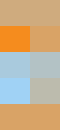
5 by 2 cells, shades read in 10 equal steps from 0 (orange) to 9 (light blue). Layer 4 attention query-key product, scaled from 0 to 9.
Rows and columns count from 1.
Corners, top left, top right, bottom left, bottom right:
4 4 3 3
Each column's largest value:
9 7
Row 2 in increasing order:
0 3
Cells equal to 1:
0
